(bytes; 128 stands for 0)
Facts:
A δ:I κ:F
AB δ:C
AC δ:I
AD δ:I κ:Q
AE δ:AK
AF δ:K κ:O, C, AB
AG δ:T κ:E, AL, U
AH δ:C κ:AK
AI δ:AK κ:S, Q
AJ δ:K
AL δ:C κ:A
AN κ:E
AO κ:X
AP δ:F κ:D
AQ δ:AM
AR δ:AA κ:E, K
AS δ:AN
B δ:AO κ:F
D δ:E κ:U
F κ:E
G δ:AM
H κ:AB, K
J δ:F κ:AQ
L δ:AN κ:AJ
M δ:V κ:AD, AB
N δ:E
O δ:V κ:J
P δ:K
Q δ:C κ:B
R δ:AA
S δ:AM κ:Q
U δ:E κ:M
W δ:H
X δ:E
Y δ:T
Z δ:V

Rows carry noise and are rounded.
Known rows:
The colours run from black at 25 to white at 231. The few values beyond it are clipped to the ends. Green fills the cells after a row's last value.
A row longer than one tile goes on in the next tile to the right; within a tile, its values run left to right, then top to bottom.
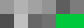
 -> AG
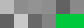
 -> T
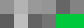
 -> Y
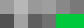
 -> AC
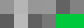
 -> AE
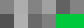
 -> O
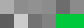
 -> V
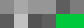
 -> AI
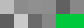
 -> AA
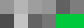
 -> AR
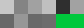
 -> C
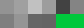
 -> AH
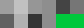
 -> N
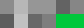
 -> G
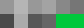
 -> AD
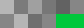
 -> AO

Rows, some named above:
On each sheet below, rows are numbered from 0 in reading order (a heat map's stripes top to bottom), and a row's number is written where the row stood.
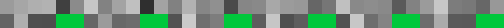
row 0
Q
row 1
C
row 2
AF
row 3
AI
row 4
H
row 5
L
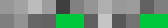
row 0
AH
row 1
B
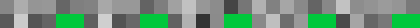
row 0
S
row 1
S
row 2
N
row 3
AK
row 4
I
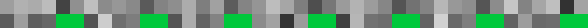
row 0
AB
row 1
AN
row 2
J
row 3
X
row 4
AP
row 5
P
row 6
C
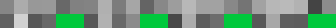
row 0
S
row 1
AQ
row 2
A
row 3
AL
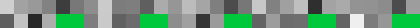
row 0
E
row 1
AJ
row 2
X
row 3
C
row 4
K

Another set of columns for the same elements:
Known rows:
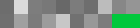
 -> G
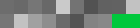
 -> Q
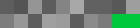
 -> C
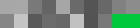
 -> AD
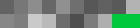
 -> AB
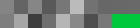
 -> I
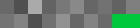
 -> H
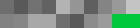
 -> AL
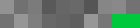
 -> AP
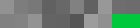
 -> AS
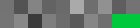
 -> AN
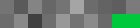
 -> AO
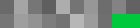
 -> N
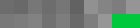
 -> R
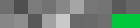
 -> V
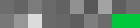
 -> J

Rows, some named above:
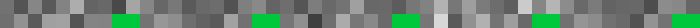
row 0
C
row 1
AP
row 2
AO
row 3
S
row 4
AP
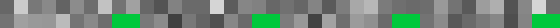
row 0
AQ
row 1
F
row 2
E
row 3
A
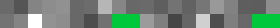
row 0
O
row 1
AK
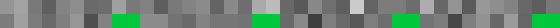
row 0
AC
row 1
AI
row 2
F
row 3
K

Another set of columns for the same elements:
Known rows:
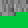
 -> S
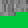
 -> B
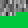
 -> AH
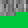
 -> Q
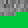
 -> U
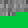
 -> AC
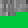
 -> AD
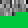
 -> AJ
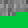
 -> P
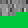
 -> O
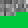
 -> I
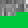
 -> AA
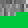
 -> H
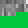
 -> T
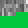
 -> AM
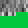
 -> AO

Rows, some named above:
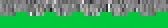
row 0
AI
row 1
AK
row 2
F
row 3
C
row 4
O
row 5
B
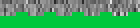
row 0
K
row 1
AQ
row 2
J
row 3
AN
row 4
AO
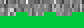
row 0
E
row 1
H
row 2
AB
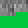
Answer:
AP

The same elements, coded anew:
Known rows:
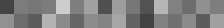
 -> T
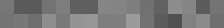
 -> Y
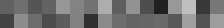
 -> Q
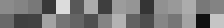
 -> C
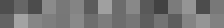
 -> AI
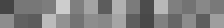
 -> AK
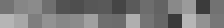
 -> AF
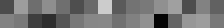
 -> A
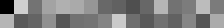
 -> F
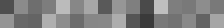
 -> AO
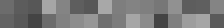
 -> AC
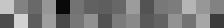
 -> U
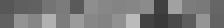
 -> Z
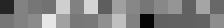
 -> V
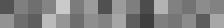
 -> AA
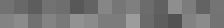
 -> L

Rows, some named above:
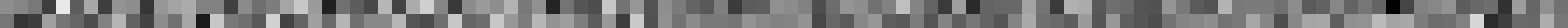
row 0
C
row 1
E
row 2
K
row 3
AP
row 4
AB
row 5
AC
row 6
O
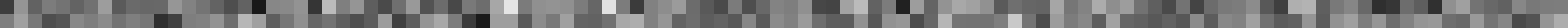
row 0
B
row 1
S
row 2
I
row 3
AH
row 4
AN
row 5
AH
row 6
AQ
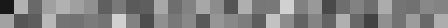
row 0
AN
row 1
H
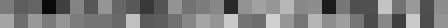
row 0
J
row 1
K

